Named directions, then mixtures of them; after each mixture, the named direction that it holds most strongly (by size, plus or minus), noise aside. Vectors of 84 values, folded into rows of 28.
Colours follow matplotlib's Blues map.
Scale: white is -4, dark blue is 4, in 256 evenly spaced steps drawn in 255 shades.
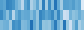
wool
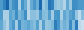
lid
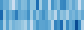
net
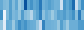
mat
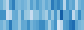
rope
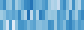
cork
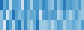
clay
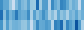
net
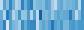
clay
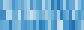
rope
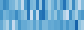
cork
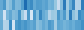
cork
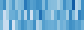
cork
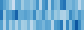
net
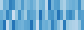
clay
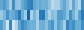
cork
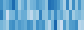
rope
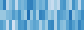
cork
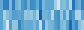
lid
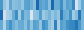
rope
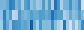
wool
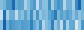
net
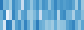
clay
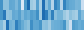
wool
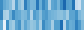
net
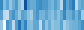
mat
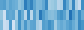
cork
